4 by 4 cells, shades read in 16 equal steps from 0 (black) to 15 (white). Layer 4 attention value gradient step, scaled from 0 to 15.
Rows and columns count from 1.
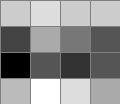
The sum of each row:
49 26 13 49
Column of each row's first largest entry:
2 2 2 2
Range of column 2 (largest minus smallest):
10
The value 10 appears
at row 2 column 2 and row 4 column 4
